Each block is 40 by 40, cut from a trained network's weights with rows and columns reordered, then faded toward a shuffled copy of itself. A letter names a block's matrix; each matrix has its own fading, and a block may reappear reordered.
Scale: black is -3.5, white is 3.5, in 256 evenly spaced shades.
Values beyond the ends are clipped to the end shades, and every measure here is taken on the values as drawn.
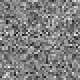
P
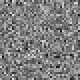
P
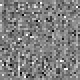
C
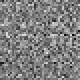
P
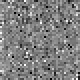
C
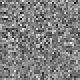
P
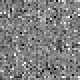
C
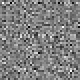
P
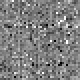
C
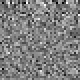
P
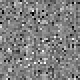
C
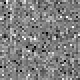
C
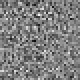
P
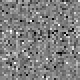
C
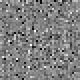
C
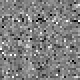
C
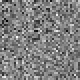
P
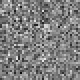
P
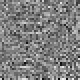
P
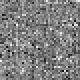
C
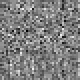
P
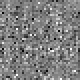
C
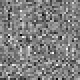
P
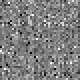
C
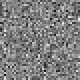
P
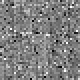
C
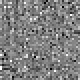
C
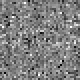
C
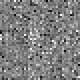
C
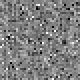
C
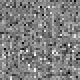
C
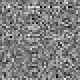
P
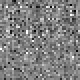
C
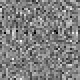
P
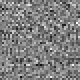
P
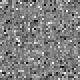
C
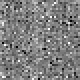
C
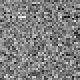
P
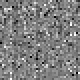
C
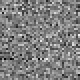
P
